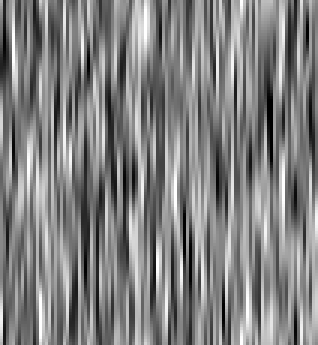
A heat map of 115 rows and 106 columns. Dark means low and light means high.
Mirror symmetry: none. Average level on the scale: 50%. Histogram: bell-shaped. Grain: streaks running down.
